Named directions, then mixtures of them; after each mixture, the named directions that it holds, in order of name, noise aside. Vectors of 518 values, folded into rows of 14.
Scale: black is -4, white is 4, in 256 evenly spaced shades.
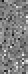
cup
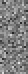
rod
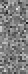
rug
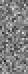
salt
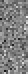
cup, rug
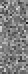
rug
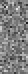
rug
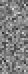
salt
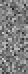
salt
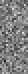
salt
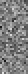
rod, salt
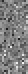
cup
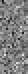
cup, rod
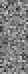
rug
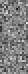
rug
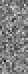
salt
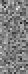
rod, rug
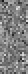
cup, rug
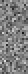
salt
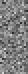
rod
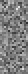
rod, rug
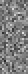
salt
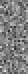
rug, salt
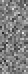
salt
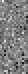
cup
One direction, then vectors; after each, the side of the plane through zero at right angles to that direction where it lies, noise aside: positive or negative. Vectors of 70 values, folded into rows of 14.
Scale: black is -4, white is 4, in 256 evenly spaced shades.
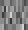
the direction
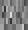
positive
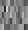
positive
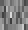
positive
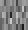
negative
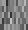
negative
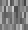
positive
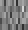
negative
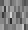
positive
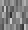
negative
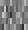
negative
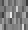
positive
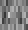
positive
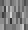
positive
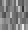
positive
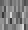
positive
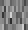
positive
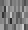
positive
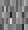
negative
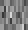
positive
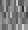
positive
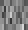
positive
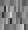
positive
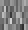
negative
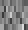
positive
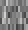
negative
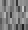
negative
